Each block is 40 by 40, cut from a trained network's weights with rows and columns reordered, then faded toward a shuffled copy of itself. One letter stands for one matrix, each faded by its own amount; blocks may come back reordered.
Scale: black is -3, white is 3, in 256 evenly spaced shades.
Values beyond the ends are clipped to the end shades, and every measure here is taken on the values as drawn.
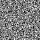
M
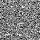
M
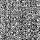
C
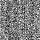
C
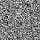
M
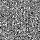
C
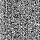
C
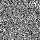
M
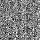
C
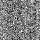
C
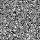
M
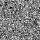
M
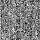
C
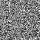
M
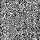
C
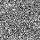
M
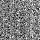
C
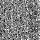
C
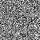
M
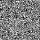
M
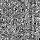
C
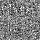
C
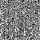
C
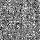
C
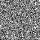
M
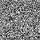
M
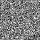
M
